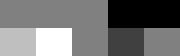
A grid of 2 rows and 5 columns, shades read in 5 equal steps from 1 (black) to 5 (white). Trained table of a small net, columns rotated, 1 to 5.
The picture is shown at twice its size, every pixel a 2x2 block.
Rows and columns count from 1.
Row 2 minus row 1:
1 2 0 1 2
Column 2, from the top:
3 5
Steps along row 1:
same same down same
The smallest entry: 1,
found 2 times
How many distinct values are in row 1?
2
